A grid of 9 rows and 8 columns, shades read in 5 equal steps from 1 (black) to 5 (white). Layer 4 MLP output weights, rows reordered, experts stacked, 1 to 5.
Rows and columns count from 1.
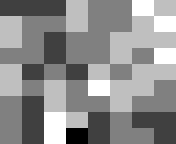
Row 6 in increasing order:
3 3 3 4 4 4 4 5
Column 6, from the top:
3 3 4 4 3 4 4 3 3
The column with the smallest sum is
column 2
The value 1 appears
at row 9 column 4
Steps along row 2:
down same up down same up up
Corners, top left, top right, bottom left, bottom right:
2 4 3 2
